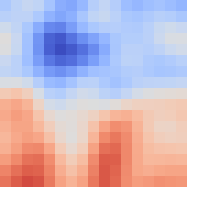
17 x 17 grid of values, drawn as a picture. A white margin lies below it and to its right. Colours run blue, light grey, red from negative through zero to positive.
No lone cell stands out from its neighbours. The field climbs toward the bottom. The texture is blotchy.
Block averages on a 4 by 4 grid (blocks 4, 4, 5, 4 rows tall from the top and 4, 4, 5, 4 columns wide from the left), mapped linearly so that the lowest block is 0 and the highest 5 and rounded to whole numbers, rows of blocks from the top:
2012
2012
4333
5454
